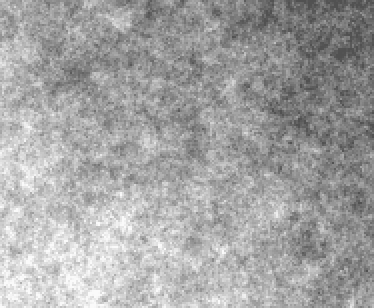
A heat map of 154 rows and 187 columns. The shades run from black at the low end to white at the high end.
There is an overall slope up to the bottom left. The bottom left is the ninth with the highest average. The ninth with the lowest average is the top right. There are no regular stripes. The field is mottled with small blotches. No single row or column stands out from its neighbours. The halves do not mirror each other.
